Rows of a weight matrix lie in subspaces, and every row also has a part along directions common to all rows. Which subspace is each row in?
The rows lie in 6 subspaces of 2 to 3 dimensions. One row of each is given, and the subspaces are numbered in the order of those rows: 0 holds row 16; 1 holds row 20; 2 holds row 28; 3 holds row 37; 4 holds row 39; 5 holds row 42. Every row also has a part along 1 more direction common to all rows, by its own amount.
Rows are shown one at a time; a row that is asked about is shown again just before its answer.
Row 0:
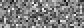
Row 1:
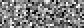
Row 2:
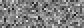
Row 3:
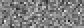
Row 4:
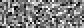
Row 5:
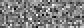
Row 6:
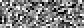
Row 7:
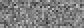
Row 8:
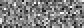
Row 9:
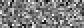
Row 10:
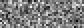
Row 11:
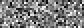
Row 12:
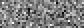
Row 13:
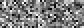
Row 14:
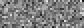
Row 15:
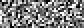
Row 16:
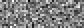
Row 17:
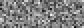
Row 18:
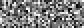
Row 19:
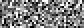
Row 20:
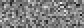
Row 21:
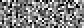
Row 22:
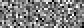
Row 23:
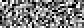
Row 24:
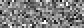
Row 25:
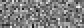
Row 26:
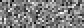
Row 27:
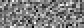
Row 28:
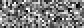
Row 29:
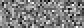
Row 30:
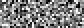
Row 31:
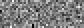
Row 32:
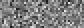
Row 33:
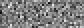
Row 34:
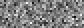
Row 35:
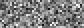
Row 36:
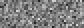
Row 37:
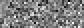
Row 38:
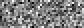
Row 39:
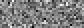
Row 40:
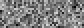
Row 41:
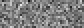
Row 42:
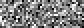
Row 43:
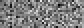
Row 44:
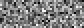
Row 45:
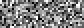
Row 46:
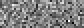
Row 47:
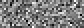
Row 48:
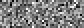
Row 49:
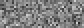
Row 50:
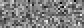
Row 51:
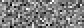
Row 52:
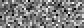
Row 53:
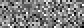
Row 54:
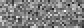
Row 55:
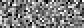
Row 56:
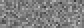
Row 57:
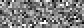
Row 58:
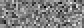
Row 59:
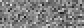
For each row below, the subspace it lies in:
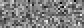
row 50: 1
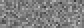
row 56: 1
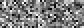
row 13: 2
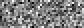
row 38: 5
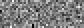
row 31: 0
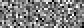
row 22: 5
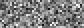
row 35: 1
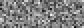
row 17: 2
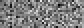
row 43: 5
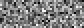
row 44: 2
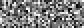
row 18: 2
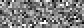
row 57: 4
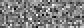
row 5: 0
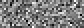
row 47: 5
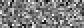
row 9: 4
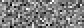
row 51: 1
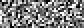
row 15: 0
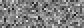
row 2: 2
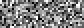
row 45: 2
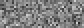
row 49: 1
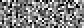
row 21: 5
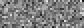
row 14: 4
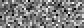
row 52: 5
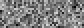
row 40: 1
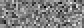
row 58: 1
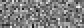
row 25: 0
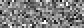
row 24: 4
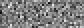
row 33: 0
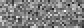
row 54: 5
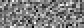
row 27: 4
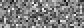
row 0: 2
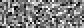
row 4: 0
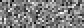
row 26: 0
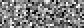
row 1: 3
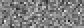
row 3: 3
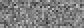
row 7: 1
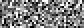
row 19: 3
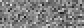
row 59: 0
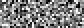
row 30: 0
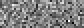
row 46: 3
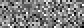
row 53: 5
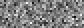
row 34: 4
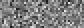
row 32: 3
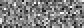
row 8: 2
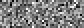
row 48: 5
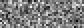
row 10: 1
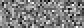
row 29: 5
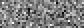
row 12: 3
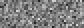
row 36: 4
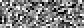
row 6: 0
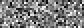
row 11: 3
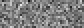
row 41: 1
